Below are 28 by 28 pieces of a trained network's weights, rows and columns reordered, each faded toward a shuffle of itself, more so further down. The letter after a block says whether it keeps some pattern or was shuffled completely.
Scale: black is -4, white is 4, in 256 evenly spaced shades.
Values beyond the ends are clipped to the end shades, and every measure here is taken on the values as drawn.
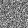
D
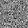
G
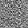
G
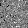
D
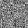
G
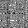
G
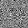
G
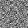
G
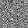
G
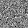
D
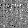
G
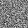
D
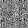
G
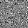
G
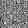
G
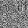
G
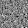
G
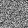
D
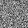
D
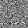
G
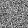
D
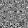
G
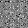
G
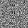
G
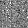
G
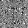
G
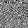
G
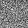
D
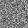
G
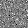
D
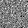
D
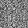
G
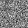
D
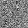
G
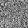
G
